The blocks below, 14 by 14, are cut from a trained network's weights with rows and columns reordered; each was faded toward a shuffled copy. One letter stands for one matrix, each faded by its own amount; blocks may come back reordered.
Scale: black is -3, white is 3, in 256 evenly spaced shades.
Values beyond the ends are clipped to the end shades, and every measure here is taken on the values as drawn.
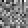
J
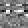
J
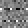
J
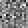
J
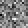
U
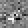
J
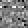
J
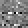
J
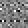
J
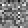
U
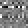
J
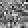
U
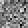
U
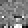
J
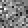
U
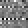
J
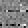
J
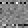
J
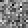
U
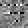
J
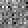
J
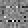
J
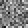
J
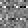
J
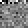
J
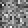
U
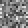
U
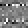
J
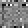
J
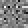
J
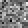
U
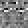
J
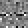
J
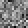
U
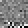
J
